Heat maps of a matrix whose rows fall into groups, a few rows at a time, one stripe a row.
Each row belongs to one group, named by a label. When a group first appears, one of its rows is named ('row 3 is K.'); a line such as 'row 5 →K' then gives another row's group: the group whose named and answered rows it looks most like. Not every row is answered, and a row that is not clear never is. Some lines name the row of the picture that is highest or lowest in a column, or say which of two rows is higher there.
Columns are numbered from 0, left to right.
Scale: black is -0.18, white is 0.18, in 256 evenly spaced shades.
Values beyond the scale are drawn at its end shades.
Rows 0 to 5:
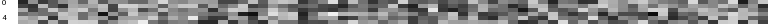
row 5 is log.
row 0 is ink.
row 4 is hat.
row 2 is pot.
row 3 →hat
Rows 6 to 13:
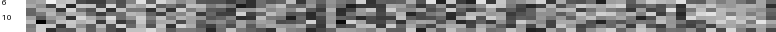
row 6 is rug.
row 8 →hat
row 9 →pot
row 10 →pot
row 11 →rug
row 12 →hat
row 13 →log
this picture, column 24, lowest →13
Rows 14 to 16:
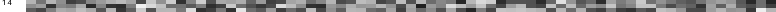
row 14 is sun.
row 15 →log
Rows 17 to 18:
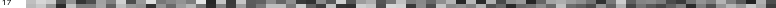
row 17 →sun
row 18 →hat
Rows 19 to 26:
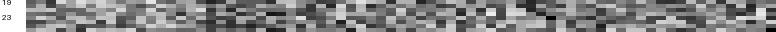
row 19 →log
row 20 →ink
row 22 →sun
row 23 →hat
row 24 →rug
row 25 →rug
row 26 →sun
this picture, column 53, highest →26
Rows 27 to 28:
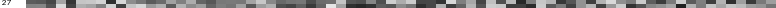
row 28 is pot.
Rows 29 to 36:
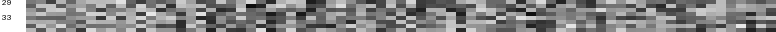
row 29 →ink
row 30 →hat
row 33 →rug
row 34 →sun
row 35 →log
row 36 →sun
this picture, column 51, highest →29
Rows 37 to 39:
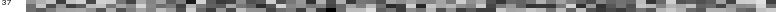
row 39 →rug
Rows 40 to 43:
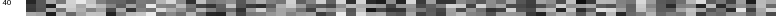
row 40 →ink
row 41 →log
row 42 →ink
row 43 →log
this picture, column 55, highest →41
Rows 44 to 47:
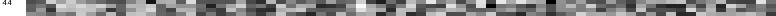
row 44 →rug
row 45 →log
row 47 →pot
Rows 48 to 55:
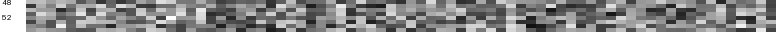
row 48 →rug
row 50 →hat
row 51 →hat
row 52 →sun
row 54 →log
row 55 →sun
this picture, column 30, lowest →54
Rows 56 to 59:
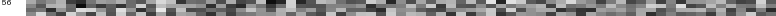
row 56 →sun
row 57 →rug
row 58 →ink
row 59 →hat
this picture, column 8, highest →56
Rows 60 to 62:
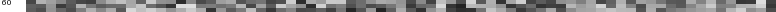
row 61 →pot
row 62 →pot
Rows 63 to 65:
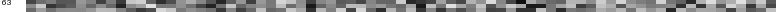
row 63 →pot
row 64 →log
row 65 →ink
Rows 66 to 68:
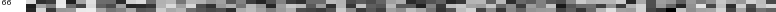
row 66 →pot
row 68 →ink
